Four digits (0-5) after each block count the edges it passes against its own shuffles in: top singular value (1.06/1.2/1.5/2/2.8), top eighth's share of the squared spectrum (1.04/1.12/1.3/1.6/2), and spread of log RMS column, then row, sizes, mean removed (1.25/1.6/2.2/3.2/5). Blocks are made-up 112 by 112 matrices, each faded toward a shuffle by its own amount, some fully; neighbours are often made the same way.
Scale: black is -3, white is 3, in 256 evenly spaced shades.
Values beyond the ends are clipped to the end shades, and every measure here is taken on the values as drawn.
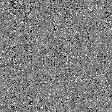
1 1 2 1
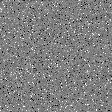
0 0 0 0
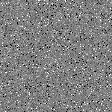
1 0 0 1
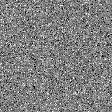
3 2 0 0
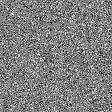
0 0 0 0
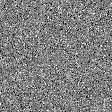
1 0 0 0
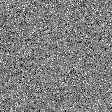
0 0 0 0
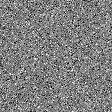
0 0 0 0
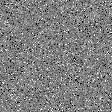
1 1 0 0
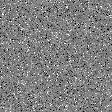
2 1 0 0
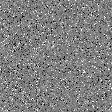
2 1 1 0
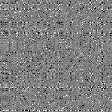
5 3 2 3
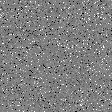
2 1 0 1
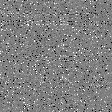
3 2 0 1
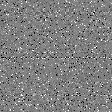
4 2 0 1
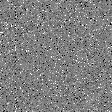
2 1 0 0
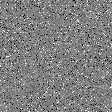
0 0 0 0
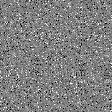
3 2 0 0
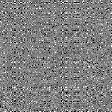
5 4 3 3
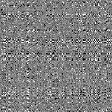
5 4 3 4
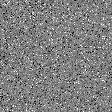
1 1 0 0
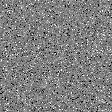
2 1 0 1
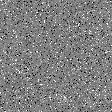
0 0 0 0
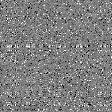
4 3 1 2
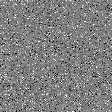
3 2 0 1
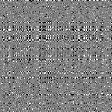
5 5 3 4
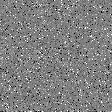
3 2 0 1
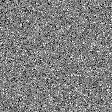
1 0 0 0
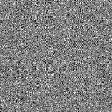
4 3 2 2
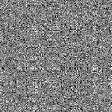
4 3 2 2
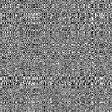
5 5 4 4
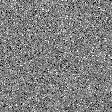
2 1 0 0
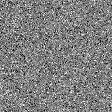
3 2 0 0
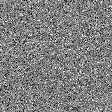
2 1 0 0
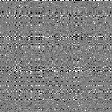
5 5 3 4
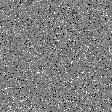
0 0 0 0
